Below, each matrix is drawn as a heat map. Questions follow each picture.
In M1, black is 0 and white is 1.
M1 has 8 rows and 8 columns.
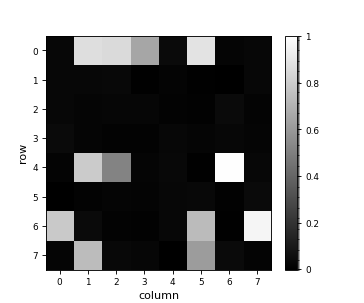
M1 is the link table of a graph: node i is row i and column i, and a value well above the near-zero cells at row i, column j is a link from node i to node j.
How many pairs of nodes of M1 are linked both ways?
0
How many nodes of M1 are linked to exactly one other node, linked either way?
1
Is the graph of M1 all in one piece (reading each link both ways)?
yes
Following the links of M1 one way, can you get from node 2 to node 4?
no
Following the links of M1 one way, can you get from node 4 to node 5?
yes
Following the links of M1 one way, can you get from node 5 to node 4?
no
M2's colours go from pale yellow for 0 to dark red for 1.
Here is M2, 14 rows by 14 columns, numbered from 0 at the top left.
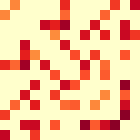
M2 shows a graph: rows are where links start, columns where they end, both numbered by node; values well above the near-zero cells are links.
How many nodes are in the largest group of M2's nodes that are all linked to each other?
4
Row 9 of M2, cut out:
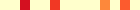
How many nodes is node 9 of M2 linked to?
4
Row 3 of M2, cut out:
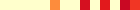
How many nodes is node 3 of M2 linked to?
5
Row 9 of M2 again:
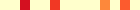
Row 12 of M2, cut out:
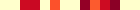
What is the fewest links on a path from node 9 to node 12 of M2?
1
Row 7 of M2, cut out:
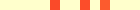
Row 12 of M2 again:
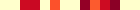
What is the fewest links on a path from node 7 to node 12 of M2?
2
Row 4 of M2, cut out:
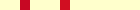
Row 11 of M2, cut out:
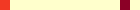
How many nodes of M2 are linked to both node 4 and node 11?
0
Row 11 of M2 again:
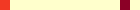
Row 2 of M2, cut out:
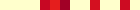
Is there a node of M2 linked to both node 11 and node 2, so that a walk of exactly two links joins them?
yes
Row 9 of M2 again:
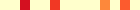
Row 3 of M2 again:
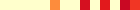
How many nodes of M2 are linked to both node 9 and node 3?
3
